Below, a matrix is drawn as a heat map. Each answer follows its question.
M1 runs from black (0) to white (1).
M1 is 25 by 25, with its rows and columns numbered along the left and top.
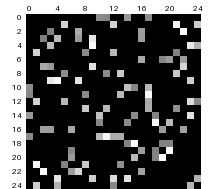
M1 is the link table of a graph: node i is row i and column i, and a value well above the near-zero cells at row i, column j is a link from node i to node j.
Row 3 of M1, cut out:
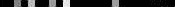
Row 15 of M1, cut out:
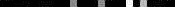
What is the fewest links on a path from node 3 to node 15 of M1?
4
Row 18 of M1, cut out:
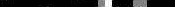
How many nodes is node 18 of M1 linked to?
4
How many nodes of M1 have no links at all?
0
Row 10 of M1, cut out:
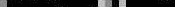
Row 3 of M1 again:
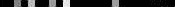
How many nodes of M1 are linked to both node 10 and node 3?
0
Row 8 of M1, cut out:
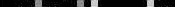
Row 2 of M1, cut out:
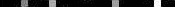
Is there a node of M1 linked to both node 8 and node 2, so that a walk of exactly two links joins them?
no
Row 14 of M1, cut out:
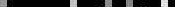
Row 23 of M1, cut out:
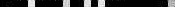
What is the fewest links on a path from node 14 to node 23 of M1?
1
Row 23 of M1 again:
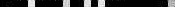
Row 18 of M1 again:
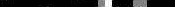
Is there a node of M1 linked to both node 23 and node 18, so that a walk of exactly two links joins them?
yes
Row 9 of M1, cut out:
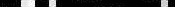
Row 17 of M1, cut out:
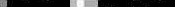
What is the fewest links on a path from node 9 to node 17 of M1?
3
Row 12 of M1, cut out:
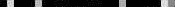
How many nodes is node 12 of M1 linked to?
5
